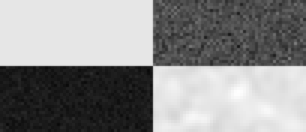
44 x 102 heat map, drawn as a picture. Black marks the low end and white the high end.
The table splits into 2 rows of 2 panels. Panel 1,1: very high, flat. Panel 1,2: low, fine-grained. Panel 2,1: very low, fine-grained, faint in contrast. Panel 2,2: very high, blotchy, faint in contrast.
